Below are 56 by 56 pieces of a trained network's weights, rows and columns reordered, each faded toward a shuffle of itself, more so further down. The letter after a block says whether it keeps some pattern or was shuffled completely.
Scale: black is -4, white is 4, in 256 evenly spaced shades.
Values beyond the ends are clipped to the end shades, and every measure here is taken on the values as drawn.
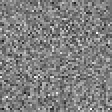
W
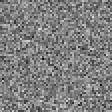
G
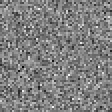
G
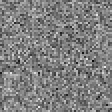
W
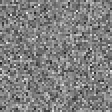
G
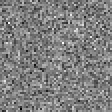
W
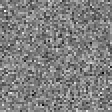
G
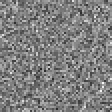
G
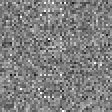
W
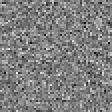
W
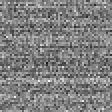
W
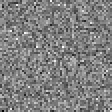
G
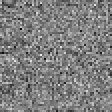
W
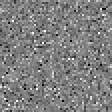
G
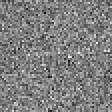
G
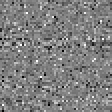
W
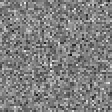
G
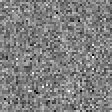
W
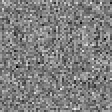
W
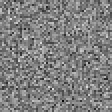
W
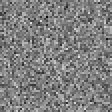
W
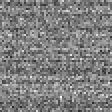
W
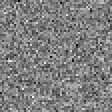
G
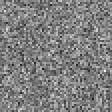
W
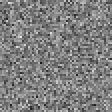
W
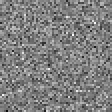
G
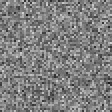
G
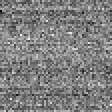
W
